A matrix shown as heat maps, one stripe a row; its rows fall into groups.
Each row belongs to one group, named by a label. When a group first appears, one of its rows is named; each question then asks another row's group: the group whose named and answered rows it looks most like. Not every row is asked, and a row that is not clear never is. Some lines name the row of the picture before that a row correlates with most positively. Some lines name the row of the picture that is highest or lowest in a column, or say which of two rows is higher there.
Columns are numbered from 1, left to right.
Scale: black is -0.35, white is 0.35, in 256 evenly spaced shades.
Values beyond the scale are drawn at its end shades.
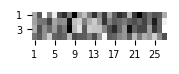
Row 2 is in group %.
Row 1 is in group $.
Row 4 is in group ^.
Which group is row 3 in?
%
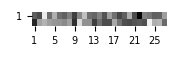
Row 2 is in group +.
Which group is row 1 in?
$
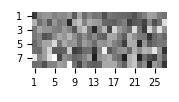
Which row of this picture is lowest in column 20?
2
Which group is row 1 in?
+
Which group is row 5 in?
$
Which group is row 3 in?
+
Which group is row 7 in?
$
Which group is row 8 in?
^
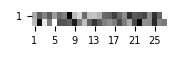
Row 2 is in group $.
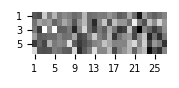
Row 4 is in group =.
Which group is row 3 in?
$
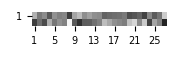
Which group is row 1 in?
%
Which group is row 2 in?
^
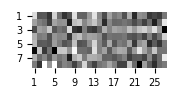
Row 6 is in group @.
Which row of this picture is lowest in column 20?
7
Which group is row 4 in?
%
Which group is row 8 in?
$
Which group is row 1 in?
=
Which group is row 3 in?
^
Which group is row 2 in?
%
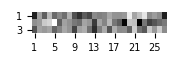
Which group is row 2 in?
$
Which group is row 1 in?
^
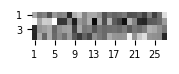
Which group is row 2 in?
$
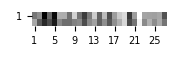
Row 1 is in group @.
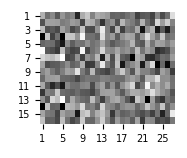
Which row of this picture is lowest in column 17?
8
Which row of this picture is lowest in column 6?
7
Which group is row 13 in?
$
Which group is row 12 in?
^
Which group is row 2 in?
+
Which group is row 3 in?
=
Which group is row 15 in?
%
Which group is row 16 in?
=
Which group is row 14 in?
@
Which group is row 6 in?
=
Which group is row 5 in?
@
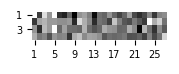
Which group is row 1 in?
$
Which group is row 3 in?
$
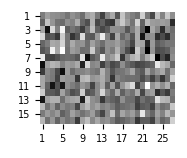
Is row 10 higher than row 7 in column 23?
No
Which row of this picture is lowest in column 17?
7
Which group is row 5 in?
$
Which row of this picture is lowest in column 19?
6
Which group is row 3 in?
$
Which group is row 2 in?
^
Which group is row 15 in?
+
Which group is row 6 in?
$
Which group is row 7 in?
=
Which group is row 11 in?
@
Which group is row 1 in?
+
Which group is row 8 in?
+
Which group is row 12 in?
=
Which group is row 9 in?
@
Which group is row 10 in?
%
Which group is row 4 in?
=
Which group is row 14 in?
%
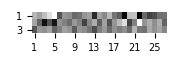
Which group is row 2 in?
@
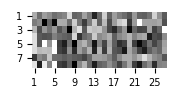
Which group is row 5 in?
$
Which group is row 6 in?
$
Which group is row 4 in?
=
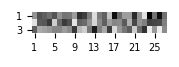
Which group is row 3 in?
+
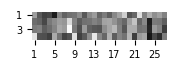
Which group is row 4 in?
=
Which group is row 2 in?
^
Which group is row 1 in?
@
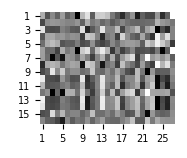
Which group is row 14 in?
=
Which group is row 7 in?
@
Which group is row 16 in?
@
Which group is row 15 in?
$
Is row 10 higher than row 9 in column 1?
Yes
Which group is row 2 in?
+
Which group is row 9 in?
$
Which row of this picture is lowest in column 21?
11
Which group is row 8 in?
+
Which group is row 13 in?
=
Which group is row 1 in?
%
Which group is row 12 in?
@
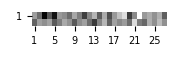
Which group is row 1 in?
@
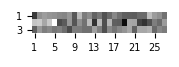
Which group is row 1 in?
+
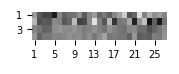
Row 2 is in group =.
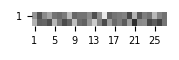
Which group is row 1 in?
^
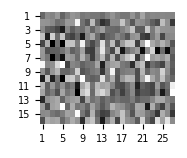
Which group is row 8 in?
$
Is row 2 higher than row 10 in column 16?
Yes
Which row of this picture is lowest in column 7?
4
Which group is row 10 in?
@
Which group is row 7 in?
@
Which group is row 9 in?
^
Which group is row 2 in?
^
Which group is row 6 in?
=
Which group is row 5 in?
@
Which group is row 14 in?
$
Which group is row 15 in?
^
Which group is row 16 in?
+
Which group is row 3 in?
@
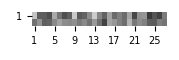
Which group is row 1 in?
=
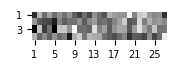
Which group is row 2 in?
@
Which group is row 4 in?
%
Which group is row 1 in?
^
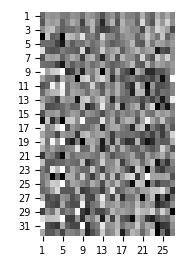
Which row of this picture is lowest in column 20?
24
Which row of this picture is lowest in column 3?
24
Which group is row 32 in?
=
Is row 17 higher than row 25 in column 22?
Yes
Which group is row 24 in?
@
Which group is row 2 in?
+
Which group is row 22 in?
=
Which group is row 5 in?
@
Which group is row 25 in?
$
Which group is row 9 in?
$
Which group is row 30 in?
$
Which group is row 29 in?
^
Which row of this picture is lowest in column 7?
19
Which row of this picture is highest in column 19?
24
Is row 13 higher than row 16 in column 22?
No
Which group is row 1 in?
+
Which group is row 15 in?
+
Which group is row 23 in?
$
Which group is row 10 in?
%
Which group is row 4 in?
@
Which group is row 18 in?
%
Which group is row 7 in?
+
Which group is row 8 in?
@
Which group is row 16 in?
@
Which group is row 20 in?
^
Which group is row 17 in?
$
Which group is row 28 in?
=
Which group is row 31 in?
=
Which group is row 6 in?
=
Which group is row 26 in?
^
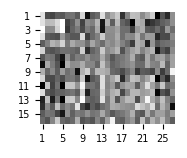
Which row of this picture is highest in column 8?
14
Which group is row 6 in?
=
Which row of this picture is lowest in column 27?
14
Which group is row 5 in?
$
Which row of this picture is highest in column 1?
3
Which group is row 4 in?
=
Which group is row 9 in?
%
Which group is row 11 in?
@
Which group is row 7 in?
@
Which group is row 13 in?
@
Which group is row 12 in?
=
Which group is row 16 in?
^
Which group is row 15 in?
@
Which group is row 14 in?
^
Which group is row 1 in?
=
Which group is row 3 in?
$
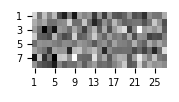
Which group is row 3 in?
@
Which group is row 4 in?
=
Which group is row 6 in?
%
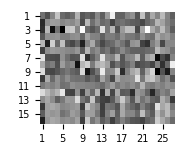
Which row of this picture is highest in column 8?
13
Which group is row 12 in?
$
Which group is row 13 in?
^
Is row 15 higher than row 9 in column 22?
No
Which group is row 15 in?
+
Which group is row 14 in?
+
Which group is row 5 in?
$
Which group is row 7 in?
=
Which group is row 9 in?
=
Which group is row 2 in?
+
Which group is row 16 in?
+
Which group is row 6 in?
+
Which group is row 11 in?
+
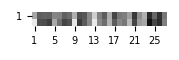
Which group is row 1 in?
=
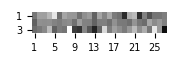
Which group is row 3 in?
^
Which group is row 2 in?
+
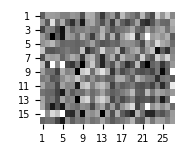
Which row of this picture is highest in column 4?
15
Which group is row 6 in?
=
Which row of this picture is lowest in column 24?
6
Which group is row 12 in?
@
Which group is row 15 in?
$
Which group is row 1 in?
+
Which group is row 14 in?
@
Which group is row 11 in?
%
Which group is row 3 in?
@
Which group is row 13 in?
%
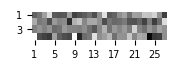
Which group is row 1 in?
^
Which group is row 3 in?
+
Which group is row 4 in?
=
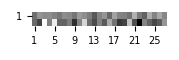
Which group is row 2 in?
$
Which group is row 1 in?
+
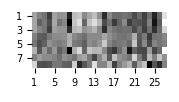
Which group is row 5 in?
^
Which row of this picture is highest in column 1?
8
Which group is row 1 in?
%
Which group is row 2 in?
%
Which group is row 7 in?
+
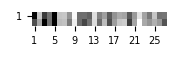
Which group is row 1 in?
@
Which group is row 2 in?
@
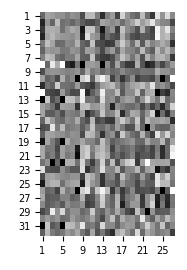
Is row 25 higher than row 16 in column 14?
Yes
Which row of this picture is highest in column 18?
22
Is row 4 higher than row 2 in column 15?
No
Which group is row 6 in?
+
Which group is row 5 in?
^
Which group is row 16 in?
^
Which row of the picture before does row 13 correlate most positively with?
1
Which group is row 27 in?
=
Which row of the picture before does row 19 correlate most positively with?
1
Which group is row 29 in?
$
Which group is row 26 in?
%
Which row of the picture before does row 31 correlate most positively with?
1
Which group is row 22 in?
@
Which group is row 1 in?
+
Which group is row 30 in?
+
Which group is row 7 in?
^
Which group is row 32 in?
^
